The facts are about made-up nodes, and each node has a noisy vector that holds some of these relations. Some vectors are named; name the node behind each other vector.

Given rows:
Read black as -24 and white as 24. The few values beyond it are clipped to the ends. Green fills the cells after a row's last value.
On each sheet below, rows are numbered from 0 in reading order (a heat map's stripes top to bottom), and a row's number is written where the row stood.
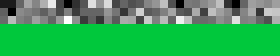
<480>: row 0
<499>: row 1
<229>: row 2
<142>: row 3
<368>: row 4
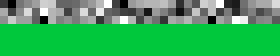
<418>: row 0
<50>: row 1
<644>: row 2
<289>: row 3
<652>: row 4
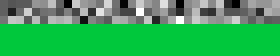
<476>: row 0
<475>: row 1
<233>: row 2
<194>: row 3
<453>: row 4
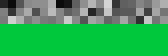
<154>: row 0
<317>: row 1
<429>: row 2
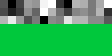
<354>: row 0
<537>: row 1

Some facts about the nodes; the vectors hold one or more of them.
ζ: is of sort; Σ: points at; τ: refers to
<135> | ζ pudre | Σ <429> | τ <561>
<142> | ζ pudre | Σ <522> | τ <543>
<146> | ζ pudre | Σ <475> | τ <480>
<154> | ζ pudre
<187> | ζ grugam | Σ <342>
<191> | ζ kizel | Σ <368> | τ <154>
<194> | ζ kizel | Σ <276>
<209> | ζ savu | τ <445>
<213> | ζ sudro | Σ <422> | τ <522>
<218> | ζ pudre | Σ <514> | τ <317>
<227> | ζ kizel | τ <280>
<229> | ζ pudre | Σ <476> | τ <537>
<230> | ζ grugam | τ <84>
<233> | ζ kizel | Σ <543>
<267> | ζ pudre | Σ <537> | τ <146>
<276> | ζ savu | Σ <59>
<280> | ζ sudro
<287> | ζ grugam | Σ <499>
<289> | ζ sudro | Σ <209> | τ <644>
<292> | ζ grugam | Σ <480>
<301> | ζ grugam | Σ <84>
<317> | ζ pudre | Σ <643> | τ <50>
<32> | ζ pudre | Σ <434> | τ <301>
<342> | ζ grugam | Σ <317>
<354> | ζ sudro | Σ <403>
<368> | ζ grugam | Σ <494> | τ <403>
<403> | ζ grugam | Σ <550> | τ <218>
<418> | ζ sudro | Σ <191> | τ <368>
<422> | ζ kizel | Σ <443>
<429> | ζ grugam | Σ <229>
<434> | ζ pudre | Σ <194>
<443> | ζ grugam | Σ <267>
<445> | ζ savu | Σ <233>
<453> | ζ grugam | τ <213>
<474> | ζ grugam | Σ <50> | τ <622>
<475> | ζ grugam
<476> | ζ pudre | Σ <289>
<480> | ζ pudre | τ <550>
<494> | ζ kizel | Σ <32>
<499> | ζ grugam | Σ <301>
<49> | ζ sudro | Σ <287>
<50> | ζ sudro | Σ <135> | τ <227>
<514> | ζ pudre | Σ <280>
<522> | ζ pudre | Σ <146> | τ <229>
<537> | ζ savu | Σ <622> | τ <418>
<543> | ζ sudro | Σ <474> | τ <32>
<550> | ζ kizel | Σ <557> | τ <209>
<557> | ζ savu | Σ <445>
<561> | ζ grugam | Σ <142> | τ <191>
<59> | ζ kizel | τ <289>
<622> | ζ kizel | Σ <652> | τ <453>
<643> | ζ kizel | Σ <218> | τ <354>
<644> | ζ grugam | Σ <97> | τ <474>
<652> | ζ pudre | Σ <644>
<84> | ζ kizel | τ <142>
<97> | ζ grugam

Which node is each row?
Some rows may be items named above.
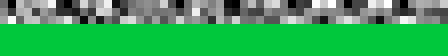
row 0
<276>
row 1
<403>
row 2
<267>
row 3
<191>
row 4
<292>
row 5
<49>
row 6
<49>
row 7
<622>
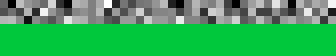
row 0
<475>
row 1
<537>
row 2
<135>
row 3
<368>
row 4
<643>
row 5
<209>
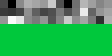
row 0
<622>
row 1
<191>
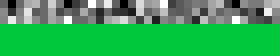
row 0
<494>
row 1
<84>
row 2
<550>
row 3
<429>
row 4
<561>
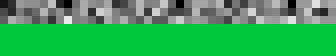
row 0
<443>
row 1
<368>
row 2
<474>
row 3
<227>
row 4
<135>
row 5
<59>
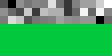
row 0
<522>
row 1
<543>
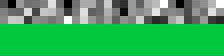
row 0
<146>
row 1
<494>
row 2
<213>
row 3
<280>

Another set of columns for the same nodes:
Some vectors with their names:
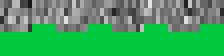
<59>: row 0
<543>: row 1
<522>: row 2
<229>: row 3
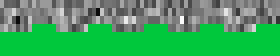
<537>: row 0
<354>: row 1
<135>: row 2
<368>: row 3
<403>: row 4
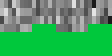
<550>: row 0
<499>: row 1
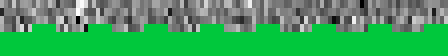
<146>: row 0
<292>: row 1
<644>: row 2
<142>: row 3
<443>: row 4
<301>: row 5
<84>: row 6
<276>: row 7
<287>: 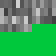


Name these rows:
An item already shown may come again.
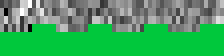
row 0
<480>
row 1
<418>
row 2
<191>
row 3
<280>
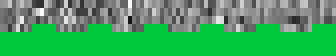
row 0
<476>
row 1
<289>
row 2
<422>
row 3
<280>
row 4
<622>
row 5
<443>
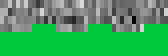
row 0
<429>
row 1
<443>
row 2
<561>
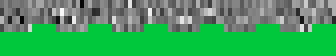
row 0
<561>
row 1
<233>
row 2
<49>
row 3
<135>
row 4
<154>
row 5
<475>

